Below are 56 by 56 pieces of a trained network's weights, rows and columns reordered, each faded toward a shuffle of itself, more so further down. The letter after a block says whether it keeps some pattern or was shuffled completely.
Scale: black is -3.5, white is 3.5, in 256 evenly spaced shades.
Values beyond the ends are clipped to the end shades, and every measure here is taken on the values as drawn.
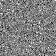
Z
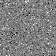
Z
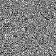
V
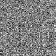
V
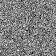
Z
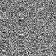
V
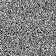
Z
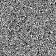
Z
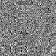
V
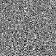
V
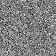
Z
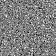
Z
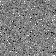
Z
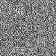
V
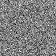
Z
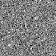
V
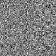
V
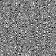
V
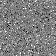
Z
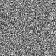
V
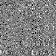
V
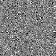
V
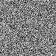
Z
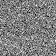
Z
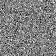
Z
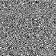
V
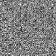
V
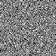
V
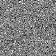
V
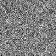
V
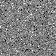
Z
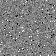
Z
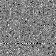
V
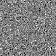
V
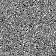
Z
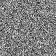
Z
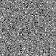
V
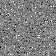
Z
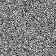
Z
